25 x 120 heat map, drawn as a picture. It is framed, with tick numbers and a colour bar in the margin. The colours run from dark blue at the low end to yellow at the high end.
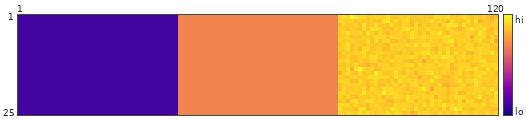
The table splits into one row of 3 panels. Panel 1,1: very low, flat. Panel 1,2: high, flat. Panel 1,3: very high, fine-grained, faint in contrast.
